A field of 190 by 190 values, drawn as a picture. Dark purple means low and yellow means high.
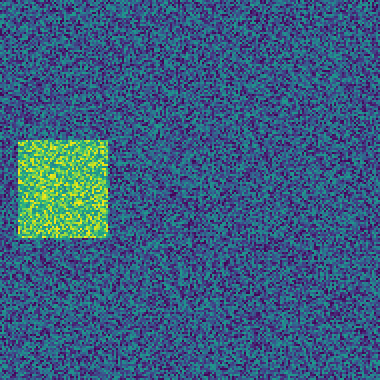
An odd patch, higher than its surroundings, sits in the middle left. There are no regular stripes. Overall the values sit about 30% of the way up the scale. The ninth with the highest average is the middle left.
